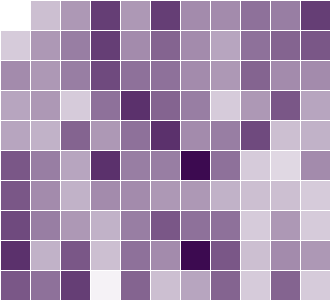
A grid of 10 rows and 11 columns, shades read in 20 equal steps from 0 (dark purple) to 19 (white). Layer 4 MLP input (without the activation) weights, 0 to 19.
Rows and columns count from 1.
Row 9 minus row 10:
-3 5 2 -4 1 -4 -12 -1 -1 3 -4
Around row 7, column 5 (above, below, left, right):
9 9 10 11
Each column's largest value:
19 14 15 18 11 14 12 15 15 16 15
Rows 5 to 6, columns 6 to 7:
3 10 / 9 0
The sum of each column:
94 109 97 90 83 79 80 99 112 104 111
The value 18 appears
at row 10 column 4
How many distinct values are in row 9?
8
